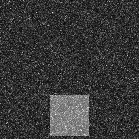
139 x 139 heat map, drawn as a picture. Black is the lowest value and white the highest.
Odd patch: higher, in the bottom middle. Average level on the scale: 20%. Histogram: skewed, a long tail of high values. Stripes: none. Ninth with the highest average: bottom middle.
